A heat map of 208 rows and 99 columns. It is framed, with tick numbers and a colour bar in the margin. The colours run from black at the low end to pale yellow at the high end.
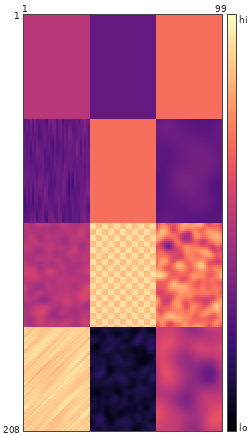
It is made of 4 by 3 panels. Panel 1,1: middling, flat. Panel 1,2: low, flat. Panel 1,3: high, flat. Panel 2,1: low, streaked downward, faint in contrast. Panel 2,2: high, flat. Panel 2,3: low, smooth, faint in contrast. Panel 3,1: middling, blotchy, faint in contrast. Panel 3,2: very high, checkered, faint in contrast. Panel 3,3: high, blotchy. Panel 4,1: very high, slanting up to the right, faint in contrast. Panel 4,2: very low, blotchy, faint in contrast. Panel 4,3: middling, smooth.
